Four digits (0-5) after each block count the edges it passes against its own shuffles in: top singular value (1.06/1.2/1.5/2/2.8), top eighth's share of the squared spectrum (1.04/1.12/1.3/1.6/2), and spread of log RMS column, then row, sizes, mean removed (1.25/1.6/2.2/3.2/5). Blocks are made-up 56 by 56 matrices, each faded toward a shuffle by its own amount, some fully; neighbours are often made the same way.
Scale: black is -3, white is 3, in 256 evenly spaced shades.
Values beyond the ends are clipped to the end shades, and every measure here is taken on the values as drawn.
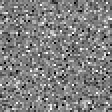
1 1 0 0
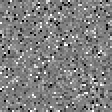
1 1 0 0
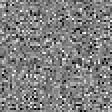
4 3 1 1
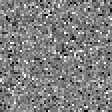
0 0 0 0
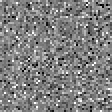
3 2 1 0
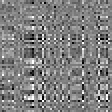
5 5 4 4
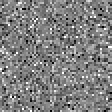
3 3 1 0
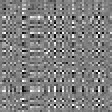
5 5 4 4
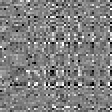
5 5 3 3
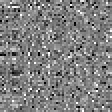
4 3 1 1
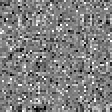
3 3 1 1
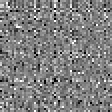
4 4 2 2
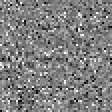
3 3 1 1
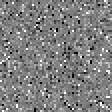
1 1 0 0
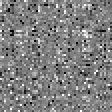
3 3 1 1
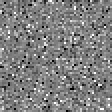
2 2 0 0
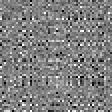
4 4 3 3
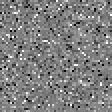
2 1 0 0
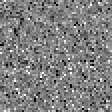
0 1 0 0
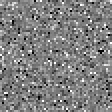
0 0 0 0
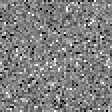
0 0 0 0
